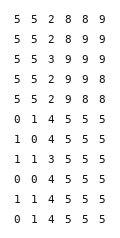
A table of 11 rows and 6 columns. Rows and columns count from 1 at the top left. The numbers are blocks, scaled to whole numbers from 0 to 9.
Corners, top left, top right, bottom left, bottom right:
5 9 0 5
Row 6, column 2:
1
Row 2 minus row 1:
0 0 0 0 1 0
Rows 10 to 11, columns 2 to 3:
1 4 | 1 4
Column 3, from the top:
2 2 3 2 2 4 4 3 4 4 4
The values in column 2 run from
0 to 5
